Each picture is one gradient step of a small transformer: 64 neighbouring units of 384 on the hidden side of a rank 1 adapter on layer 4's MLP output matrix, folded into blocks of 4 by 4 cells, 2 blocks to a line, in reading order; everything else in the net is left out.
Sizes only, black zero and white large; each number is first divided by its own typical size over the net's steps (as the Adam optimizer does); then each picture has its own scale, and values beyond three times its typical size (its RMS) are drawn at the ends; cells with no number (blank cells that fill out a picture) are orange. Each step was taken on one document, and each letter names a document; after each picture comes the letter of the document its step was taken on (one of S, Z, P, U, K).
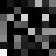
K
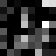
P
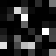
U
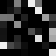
K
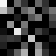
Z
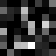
P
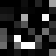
U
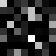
Z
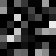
Z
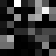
K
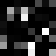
U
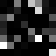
K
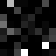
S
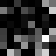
P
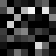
Z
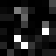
U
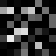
Z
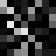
Z
